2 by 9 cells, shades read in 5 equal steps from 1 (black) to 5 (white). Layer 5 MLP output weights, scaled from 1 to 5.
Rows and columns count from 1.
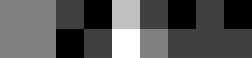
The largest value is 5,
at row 2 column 5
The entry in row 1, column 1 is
3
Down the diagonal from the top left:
3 3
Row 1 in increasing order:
1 1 1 2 2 2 3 3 4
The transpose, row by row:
3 3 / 3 3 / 2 1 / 1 2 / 4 5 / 2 3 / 1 2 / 2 2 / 1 2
